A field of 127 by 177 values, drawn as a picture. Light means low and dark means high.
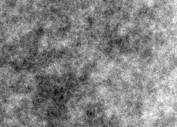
Odd rows or columns: none. Histogram: bell-shaped. Slope: up to the left. Average level on the scale: 50%. Stripes: none. Lone odd cells: none.
